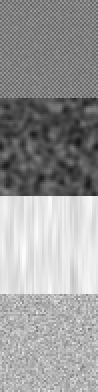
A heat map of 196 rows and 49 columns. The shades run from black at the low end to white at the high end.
It is made of 4 by 1 panels. Panel 1,1: middling, checkered. Panel 2,1: low, blotchy. Panel 3,1: very high, streaked downward, faint in contrast. Panel 4,1: high, fine-grained.
